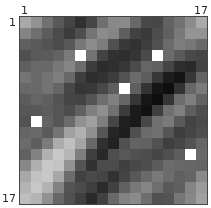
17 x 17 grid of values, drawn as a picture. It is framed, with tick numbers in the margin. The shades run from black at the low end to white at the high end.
Streaks slant up to the right. Values change most from cell to cell in the centre. The halves do not mirror each other. The values are skewed, with a long tail toward high values. No single row or column stands out from its neighbours. There are five isolated cells, each far higher than the cells round it.
